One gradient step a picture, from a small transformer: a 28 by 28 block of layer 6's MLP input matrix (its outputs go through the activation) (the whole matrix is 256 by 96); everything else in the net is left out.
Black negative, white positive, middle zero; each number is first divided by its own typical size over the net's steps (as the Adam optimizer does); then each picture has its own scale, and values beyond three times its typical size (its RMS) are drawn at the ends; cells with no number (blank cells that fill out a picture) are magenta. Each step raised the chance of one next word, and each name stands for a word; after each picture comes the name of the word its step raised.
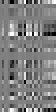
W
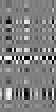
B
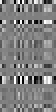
B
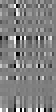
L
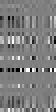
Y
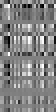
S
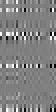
L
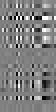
S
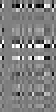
S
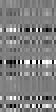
W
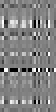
B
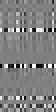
W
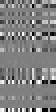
W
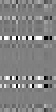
Y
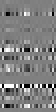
S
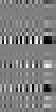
Y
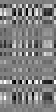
B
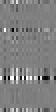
L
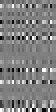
W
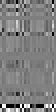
W
